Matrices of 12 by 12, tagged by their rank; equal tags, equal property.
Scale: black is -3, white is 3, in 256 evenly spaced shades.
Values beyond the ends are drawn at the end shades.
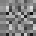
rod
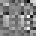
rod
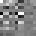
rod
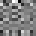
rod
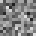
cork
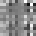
rod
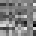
rod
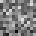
cork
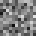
cork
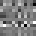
rod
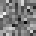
cork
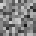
cork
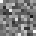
cork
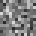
cork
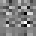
rod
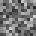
cork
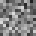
cork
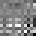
rod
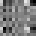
rod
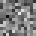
cork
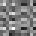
rod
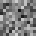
cork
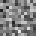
cork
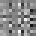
rod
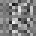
rod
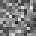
cork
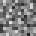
cork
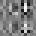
rod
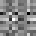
rod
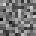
cork
